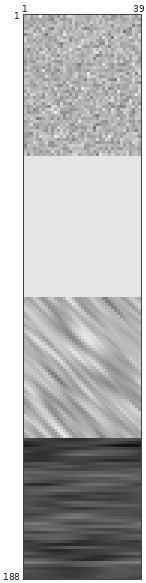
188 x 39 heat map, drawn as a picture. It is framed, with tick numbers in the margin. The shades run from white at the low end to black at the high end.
It is made of 4 by 1 panels. Panel 1,1: low, fine-grained. Panel 2,1: very low, flat. Panel 3,1: low, slanting down to the right. Panel 4,1: high, streaked across.
